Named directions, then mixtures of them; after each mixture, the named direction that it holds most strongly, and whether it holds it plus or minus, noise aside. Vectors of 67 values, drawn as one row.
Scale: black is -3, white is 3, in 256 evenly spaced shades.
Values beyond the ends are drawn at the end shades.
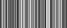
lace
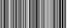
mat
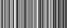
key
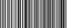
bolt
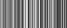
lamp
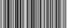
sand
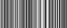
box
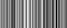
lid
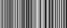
box, plus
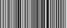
box, minus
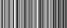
key, plus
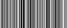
lace, minus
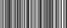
mat, minus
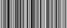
sand, plus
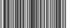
sand, plus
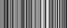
box, plus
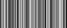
lace, plus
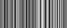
box, plus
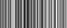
lid, minus
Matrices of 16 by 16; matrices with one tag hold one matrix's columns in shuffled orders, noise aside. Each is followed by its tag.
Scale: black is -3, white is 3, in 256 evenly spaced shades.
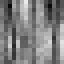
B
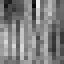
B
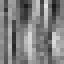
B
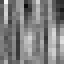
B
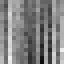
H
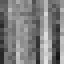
H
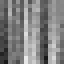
H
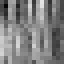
B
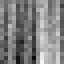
H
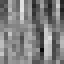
B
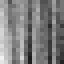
H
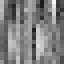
B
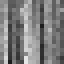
H
